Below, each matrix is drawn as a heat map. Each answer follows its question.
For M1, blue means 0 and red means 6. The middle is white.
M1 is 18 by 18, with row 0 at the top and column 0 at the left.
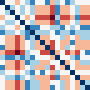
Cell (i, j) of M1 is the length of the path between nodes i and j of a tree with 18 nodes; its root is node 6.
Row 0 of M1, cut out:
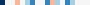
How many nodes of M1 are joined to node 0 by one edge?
3
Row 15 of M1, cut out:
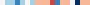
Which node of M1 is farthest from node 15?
10
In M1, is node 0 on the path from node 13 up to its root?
yes
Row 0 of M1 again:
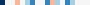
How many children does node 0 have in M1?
2
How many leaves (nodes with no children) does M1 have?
11
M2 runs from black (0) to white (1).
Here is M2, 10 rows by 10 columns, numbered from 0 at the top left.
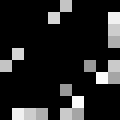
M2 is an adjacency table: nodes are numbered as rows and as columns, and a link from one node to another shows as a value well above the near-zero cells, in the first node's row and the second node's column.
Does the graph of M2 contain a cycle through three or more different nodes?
no
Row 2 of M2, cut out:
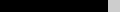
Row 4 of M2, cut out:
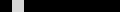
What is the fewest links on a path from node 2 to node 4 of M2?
3
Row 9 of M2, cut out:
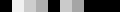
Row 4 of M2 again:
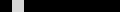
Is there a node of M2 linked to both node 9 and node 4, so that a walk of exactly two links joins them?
yes
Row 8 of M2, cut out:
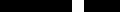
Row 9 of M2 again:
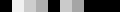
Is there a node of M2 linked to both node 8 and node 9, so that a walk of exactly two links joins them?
yes
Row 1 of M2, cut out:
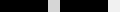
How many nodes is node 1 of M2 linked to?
2
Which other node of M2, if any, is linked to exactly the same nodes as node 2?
node 3
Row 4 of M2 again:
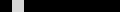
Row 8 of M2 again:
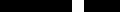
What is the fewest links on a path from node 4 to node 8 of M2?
4
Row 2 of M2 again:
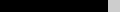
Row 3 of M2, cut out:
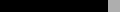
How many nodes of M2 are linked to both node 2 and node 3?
1
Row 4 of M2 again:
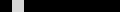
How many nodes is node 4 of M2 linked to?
1
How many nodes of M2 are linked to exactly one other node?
6
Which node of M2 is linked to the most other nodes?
node 9
